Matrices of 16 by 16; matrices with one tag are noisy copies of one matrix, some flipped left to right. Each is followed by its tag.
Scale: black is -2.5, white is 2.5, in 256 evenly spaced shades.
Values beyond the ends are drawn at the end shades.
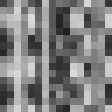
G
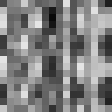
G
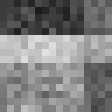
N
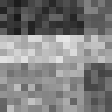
N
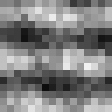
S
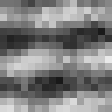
S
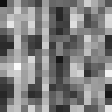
G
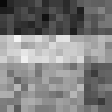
N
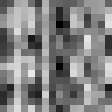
G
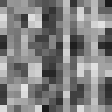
G
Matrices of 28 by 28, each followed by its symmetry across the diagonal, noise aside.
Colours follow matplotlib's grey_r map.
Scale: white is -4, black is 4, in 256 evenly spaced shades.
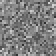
symmetric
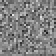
neither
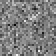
neither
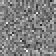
neither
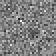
symmetric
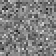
neither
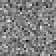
antisymmetric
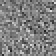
antisymmetric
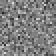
antisymmetric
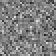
antisymmetric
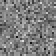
neither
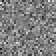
antisymmetric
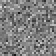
neither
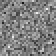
symmetric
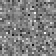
antisymmetric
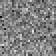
neither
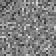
symmetric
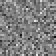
antisymmetric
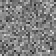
antisymmetric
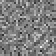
symmetric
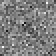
symmetric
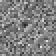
symmetric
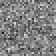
neither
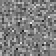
antisymmetric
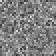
symmetric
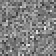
symmetric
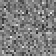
neither
